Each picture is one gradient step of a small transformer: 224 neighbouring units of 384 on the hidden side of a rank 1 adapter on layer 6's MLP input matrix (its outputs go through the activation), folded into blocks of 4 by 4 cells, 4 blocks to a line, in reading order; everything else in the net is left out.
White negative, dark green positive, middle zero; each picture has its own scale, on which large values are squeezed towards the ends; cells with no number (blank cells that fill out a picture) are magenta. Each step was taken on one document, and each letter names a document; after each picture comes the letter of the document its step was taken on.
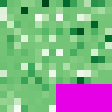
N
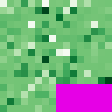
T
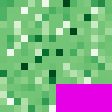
N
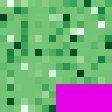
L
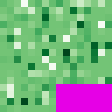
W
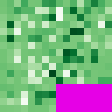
W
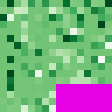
L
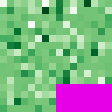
T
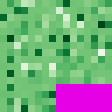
L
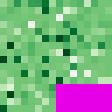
T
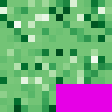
N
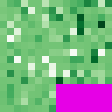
W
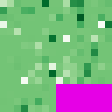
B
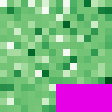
T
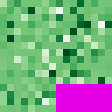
W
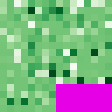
W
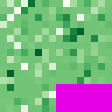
L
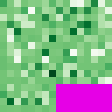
W
